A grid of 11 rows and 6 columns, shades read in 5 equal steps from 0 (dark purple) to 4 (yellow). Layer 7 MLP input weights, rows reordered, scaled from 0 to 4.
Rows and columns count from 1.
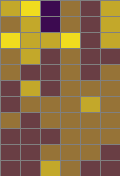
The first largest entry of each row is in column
2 2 1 2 1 2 5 1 4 3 3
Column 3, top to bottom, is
0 0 3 1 1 1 2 2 1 2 3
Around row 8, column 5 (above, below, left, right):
3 2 2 2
